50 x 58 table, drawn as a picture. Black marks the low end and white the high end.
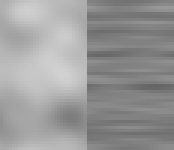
It is made of 1 by 2 panels. Panel 1,1: high, smooth. Panel 1,2: middling, streaked across, faint in contrast.
